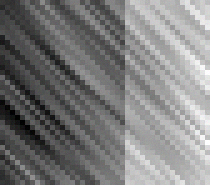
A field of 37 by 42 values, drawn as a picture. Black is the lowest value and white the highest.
The ninth with the lowest average is the middle left. A vertical seam about 60% of the way across splits the table, and the right part is higher. There is an overall slope up to the right. The grain runs diagonally down to the right.
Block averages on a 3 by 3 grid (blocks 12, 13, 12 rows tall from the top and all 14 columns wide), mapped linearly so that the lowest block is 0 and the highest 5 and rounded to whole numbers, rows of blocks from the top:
1 2 5 / 0 2 5 / 0 2 5
